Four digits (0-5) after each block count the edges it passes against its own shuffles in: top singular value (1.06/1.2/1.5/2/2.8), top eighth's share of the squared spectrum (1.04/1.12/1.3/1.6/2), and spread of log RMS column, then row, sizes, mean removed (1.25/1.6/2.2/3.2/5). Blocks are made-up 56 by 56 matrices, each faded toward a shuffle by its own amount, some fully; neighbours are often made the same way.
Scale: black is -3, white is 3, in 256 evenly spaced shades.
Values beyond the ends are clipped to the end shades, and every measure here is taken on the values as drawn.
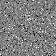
1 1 0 0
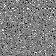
2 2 0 0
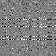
4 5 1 3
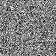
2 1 0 0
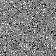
3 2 0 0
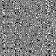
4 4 2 2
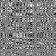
4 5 3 3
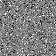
1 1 0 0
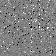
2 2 1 1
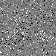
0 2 1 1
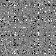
2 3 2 2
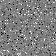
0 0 0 0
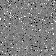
1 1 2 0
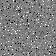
0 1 0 0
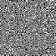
4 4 2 2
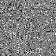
3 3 2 1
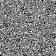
1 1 0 0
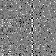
4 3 2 1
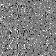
3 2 1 0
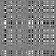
5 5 4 4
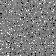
1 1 0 1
